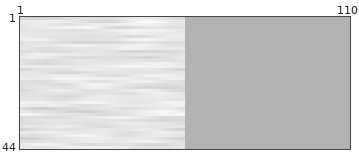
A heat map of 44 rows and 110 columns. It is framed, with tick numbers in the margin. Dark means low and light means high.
The table splits into one row of 2 panels. Panel 1,1: very high, streaked across, faint in contrast. Panel 1,2: high, flat.
